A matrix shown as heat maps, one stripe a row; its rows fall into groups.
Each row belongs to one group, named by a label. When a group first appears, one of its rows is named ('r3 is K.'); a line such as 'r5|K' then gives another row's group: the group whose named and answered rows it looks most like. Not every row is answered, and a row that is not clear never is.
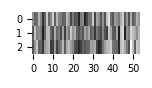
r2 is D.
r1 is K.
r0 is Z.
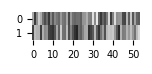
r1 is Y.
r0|Z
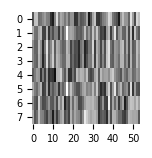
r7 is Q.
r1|Z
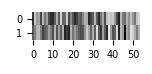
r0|Y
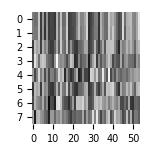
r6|Y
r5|Y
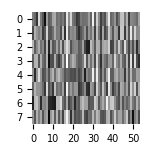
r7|Z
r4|Z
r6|Y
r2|Z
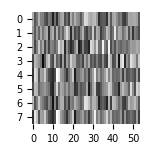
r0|Q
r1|Z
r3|K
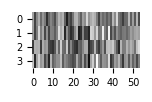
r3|Z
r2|Y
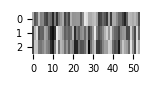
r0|Q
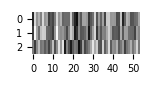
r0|Y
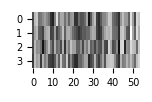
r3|Y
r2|K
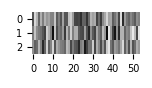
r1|K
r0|D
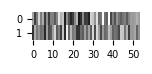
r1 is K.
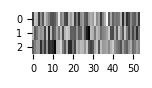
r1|Z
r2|Y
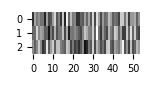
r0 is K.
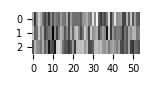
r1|Q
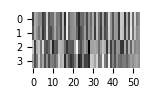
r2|Q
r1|K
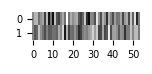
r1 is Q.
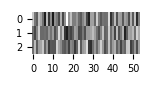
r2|Y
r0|Z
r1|Q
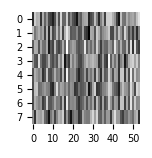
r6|K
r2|K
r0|Y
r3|Q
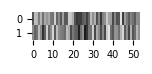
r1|Z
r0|D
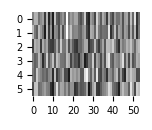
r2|Y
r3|Z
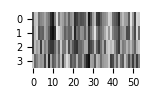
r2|Y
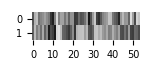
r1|Y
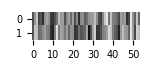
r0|D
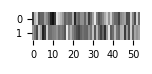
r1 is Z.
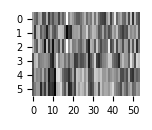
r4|Y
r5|Y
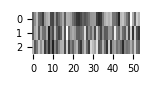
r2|Q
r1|K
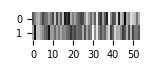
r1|Z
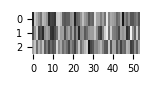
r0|Y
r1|D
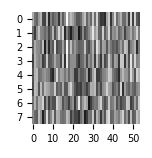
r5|D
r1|Q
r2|K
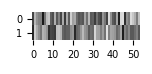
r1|Y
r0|K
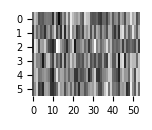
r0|K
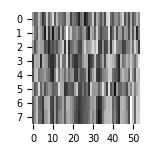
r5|Q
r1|Z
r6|D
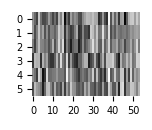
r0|Q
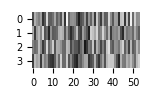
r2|Z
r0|K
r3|Y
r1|Q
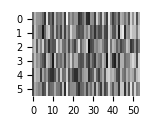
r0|K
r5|K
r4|Y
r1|K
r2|Y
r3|K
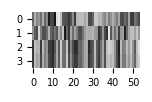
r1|Q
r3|Y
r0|Y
